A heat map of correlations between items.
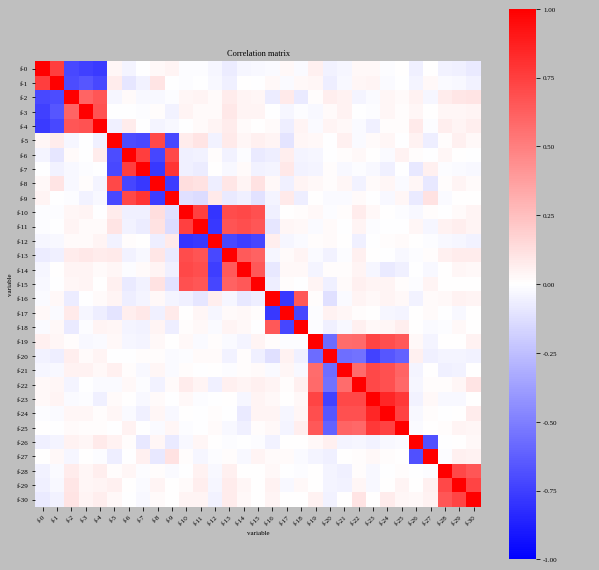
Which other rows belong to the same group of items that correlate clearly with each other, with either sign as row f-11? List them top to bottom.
f-10, f-12, f-13, f-14, f-15
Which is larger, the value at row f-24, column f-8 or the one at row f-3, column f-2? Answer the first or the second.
the second
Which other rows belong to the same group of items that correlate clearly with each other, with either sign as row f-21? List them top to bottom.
f-19, f-20, f-22, f-23, f-24, f-25
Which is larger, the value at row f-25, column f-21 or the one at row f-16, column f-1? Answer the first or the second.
the first
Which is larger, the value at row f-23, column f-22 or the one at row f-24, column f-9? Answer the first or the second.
the first
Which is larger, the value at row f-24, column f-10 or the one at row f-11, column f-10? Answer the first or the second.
the second
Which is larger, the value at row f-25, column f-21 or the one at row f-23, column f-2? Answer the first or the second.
the first
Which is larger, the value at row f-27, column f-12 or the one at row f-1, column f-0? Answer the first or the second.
the second
